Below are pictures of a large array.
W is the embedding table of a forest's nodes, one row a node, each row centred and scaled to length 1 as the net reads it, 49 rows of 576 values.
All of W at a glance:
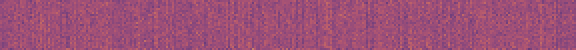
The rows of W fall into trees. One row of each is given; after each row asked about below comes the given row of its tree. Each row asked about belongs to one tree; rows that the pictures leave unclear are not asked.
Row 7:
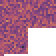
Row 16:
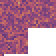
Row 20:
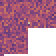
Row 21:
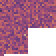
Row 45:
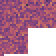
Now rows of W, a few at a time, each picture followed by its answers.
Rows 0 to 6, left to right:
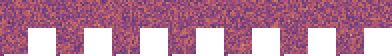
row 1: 45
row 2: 16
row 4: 16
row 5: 7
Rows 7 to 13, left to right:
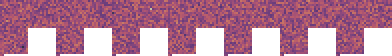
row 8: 16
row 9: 45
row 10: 7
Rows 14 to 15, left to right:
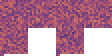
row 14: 21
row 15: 21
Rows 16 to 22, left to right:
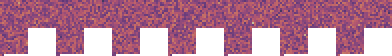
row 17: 16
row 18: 16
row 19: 20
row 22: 21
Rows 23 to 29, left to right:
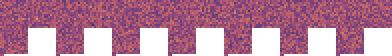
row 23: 21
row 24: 20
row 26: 16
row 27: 21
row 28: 20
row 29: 16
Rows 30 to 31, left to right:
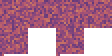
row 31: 7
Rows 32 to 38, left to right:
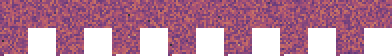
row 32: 7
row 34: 45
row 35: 21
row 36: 16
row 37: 20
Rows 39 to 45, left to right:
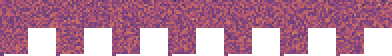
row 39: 16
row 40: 21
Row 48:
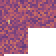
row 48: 7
